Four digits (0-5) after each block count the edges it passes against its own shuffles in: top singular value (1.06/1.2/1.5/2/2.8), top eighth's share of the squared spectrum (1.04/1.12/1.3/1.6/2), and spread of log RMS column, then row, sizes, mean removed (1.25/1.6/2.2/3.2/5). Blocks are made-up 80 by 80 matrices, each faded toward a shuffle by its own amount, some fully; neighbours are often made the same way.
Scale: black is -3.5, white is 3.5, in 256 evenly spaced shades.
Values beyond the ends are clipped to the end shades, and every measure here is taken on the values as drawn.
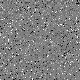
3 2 0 0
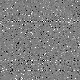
4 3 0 2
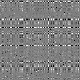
5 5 3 4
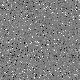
2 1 0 0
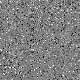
3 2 0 1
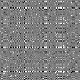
5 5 3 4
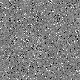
3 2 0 0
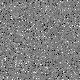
2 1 0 0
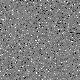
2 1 0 0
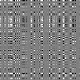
5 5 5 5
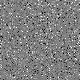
3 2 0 0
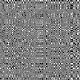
5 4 3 3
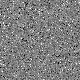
0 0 0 0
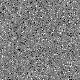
0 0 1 0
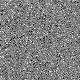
0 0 0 0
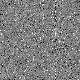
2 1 1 0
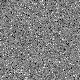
0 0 0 0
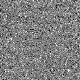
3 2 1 0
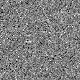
2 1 0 0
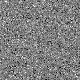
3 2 0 0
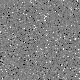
1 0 0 0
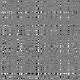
5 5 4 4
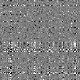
4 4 3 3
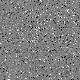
2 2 0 1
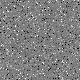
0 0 0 0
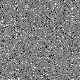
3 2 1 0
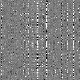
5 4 3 1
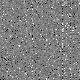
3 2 1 0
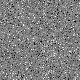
1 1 0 0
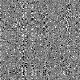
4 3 2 1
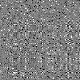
4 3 2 2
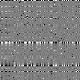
5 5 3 3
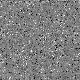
2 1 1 0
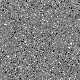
1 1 0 0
